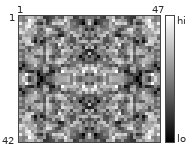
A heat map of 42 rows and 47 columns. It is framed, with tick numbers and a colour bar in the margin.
Slope: none. Mirror symmetry: left to right and top to bottom. Seam: none. Odd rows or columns: none.
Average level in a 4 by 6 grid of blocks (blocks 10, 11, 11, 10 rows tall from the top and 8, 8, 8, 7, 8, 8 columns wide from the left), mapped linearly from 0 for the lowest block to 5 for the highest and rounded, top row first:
5 2 0 0 2 5 / 1 2 2 2 2 1 / 1 2 2 2 2 1 / 5 2 0 0 2 5
